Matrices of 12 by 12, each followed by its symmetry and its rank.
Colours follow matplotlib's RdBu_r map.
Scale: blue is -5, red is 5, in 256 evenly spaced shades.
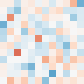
neither, full rank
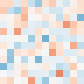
neither, full rank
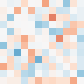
antisymmetric, full rank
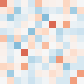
symmetric, full rank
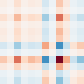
symmetric, rank one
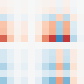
neither, rank one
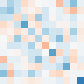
symmetric, full rank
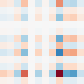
neither, rank one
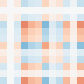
symmetric, rank one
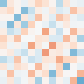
symmetric, full rank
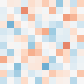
antisymmetric, full rank
